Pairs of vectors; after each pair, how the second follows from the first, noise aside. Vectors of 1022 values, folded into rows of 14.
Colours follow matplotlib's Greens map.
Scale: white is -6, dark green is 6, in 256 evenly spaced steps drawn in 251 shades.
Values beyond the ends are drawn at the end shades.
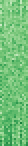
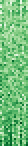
scaled up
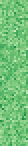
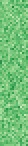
shuffled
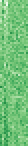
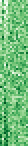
scaled up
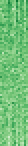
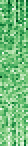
scaled up
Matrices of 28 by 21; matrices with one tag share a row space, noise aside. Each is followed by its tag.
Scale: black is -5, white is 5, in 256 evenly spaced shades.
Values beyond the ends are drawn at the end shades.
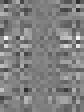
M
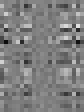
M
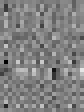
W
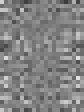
M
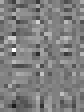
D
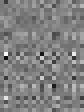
W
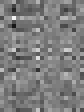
D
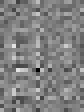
D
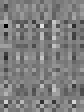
W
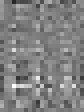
D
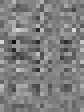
D
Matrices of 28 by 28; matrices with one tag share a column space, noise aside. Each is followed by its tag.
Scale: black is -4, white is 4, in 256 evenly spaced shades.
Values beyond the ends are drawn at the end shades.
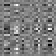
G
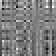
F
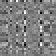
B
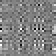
G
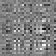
G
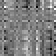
F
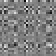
B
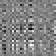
G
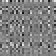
B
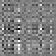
G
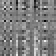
F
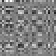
B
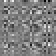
B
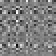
B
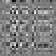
B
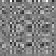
B
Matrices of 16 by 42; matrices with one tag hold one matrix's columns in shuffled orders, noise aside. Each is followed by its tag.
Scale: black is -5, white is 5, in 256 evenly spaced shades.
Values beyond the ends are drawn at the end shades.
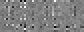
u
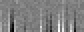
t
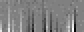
t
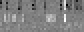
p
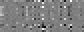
u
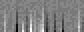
t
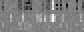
p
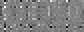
u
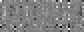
u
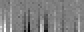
t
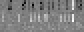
p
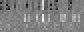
p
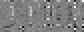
u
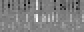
p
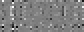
u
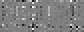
u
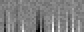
t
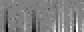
t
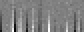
t
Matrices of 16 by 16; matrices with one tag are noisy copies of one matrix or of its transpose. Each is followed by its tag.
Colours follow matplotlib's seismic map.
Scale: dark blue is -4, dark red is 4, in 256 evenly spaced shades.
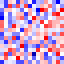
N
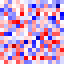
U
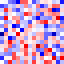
N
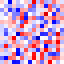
U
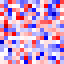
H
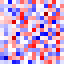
U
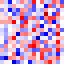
U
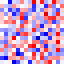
U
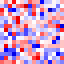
H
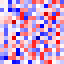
U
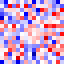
N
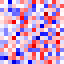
U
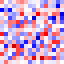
U
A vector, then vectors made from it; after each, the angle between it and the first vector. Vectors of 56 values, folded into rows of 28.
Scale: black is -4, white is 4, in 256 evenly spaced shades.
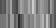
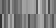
partly aligned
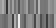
partly opposed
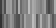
partly aligned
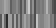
orthogonal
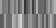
partly opposed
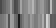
nearly parallel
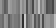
orthogonal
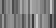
partly aligned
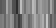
nearly parallel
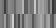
partly aligned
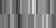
nearly parallel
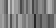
partly opposed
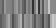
partly opposed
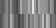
nearly parallel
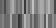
partly aligned
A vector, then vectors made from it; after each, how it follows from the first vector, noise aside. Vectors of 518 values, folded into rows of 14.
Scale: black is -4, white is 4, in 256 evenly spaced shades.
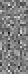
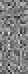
negated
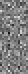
copied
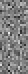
negated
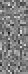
copied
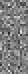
copied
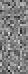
negated
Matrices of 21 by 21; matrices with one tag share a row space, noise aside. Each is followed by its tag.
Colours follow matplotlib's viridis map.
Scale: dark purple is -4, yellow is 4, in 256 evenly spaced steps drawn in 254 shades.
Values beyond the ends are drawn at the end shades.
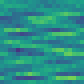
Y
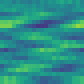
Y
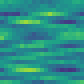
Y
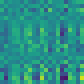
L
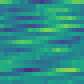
Y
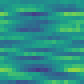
Y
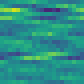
Y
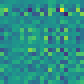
L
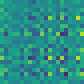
L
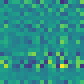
L
